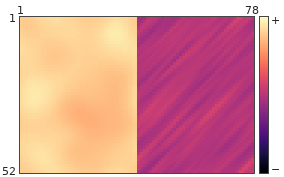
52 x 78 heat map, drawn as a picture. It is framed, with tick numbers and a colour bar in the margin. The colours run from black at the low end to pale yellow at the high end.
It is made of 1 by 2 panels. Panel 1,1: very high, smooth, faint in contrast. Panel 1,2: middling, slanting up to the right, faint in contrast.
